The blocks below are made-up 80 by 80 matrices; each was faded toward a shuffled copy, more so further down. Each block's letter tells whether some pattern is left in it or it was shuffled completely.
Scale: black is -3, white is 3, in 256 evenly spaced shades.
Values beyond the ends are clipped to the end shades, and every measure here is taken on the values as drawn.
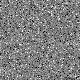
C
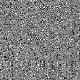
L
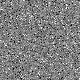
C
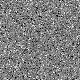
C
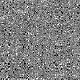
L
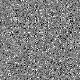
L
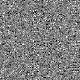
L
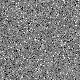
C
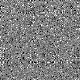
L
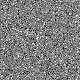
C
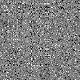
L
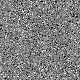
C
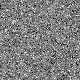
C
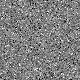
C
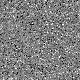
C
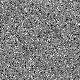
C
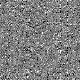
L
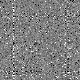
L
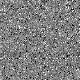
L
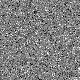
C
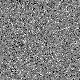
C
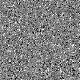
L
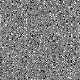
L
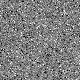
C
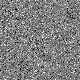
C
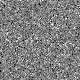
C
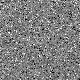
C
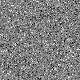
C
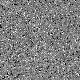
C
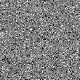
L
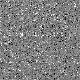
L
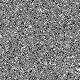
C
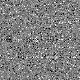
L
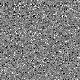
L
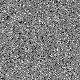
C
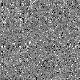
L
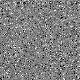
L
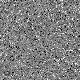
C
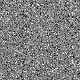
L
